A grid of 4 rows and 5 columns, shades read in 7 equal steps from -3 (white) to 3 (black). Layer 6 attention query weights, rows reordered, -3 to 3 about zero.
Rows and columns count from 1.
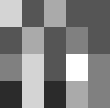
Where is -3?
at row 3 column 4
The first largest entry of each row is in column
2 1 3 1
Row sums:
0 2 -4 1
